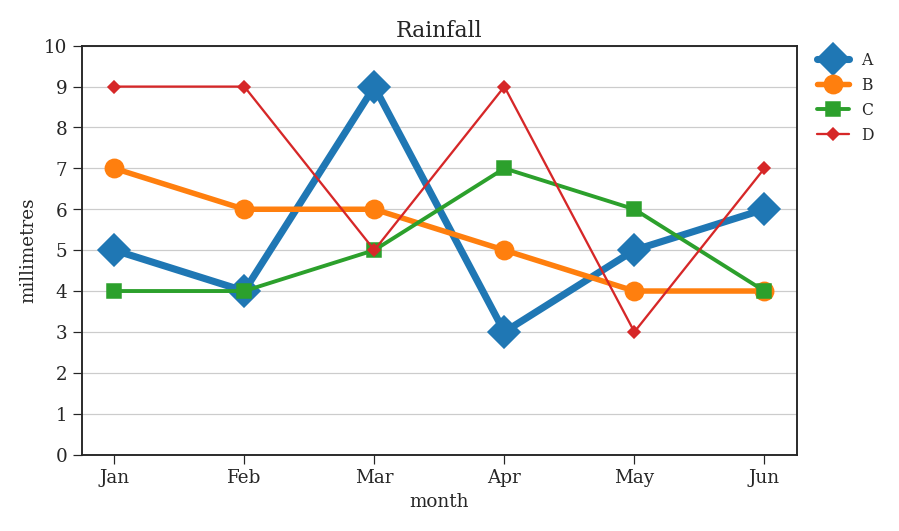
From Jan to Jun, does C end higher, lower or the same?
the same
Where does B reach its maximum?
Jan
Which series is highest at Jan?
D
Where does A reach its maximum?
Mar
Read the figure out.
Title: Rainfall
x-axis: month, ticks Jan Feb Mar Apr May Jun
y-axis: millimetres, ticks 0 1 2 3 4 5 6 7 8 9 10
Legend: A, B, C, D
Values:
A: 5 4 9 3 5 6
B: 7 6 6 5 4 4
C: 4 4 5 7 6 4
D: 9 9 5 9 3 7
